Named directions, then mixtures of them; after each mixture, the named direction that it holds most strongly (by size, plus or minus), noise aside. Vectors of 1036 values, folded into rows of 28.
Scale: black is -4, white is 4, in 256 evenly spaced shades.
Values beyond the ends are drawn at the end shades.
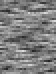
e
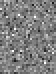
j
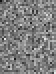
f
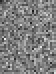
f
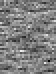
e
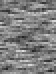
e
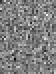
f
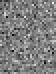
j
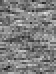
e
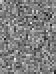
f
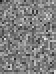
f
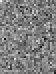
f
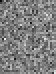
f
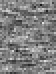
e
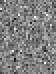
j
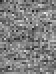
f
